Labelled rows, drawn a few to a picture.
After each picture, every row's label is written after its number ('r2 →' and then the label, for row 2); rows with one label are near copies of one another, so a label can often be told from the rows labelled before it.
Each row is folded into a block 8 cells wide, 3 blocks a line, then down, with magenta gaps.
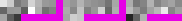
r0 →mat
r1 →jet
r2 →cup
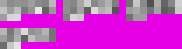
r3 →jet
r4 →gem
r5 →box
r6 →gem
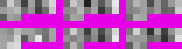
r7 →box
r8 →box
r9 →box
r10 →jet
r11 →box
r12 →box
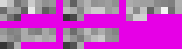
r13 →mat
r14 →cup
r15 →jet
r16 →cup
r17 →cup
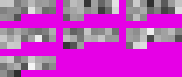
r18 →mat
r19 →box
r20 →box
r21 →jet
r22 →cup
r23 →gem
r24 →mat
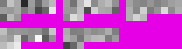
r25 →box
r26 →gem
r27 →jet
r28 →jet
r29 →cup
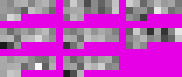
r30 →gem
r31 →box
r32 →mat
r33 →cup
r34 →cup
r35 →box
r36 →jet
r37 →cup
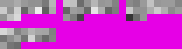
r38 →jet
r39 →mat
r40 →cup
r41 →mat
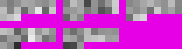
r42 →jet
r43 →box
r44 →gem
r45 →mat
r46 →cup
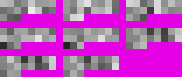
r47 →mat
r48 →gem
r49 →mat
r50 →cup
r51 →cup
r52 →box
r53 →box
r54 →box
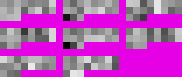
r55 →jet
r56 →cup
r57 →mat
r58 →box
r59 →cup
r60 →box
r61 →mat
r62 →gem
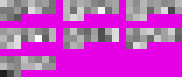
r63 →mat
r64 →jet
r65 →jet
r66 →jet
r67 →box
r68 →gem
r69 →cup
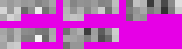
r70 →jet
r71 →jet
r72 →box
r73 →jet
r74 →box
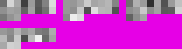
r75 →box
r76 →gem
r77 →box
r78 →jet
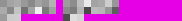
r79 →jet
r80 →gem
